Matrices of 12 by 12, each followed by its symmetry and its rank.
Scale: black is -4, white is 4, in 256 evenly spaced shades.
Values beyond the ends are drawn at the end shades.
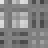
symmetric, rank one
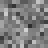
antisymmetric, full rank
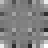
symmetric, rank one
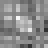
symmetric, rank two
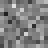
antisymmetric, full rank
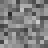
neither, full rank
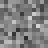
antisymmetric, full rank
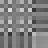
symmetric, rank one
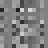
neither, rank two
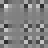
symmetric, rank one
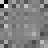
symmetric, rank two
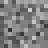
antisymmetric, full rank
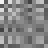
symmetric, rank two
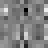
neither, rank two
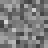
neither, full rank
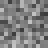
antisymmetric, full rank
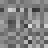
neither, rank two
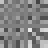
symmetric, rank two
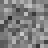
neither, full rank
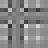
symmetric, rank one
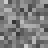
neither, full rank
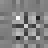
symmetric, rank two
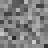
neither, full rank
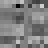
neither, rank two
